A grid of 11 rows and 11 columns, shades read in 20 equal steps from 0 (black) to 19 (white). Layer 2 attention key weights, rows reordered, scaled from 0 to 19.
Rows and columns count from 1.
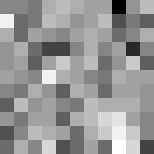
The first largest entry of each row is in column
5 1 1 2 5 4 3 2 9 9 9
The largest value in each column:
18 14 14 18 15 13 14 16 19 16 14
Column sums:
117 117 115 137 112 121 139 125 129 128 110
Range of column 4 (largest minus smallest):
13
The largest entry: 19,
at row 11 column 9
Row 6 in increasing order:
9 10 10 11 12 12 12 12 13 13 18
